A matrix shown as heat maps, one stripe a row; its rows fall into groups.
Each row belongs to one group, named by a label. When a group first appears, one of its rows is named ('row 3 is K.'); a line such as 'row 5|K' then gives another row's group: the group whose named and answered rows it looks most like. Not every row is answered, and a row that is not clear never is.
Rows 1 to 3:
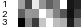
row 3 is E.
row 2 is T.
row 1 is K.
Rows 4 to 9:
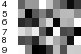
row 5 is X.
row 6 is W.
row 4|T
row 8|E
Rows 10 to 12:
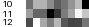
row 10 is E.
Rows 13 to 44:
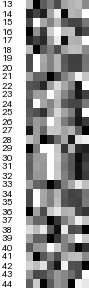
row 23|T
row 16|E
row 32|T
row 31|T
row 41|X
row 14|W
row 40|T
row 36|E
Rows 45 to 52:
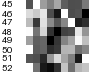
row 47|K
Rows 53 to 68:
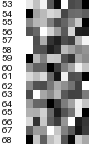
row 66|K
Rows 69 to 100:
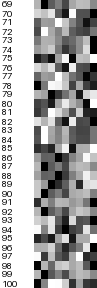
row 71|T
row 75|W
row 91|E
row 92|X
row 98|E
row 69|X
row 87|X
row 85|W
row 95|W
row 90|X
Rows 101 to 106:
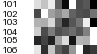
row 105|W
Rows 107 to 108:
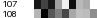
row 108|X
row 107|W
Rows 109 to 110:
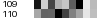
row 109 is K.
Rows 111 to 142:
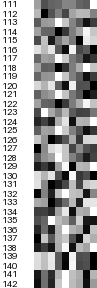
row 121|T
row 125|T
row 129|W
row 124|W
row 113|T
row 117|T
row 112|X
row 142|E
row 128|T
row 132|E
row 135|K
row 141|E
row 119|T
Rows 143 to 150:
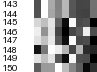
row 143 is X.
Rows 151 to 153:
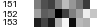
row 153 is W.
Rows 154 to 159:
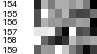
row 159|T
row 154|E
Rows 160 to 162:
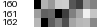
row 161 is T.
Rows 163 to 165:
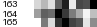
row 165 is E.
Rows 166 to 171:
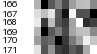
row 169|X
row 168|K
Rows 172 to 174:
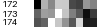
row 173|T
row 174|K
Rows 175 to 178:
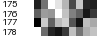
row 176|T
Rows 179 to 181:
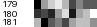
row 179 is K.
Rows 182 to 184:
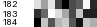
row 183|K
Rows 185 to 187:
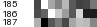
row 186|K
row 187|X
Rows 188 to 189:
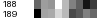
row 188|T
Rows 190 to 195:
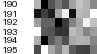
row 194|X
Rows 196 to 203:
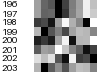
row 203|X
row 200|W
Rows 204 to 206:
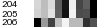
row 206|E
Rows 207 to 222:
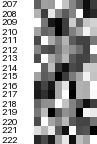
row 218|T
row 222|W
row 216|W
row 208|K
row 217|W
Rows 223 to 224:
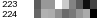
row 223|T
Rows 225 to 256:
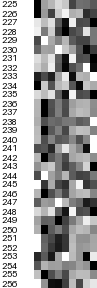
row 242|X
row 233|W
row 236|X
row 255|X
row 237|X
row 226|E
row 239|X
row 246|X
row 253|E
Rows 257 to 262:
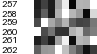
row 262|T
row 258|E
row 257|W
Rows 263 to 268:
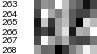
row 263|T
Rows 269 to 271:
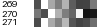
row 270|K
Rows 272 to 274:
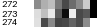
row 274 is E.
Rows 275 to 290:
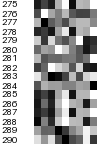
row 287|W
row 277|X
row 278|W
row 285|W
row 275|W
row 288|E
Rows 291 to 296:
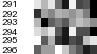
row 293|X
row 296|T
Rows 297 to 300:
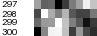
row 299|T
